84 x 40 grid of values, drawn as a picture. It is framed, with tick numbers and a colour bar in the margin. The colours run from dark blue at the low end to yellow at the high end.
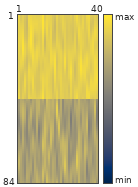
The table splits into 2 rows of 1 panel. Panel 1,1: very high, streaked downward, faint in contrast. Panel 2,1: high, streaked downward.
